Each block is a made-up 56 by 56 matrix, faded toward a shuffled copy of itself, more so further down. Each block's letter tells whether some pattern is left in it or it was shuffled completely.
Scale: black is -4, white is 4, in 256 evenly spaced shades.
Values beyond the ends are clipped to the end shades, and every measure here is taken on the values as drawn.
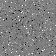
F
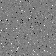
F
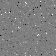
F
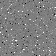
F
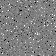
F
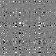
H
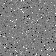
F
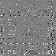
H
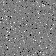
F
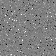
F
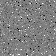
F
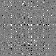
H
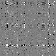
H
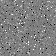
F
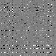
H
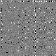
H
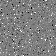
F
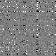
H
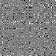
H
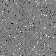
F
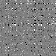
H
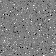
F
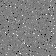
F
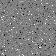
F
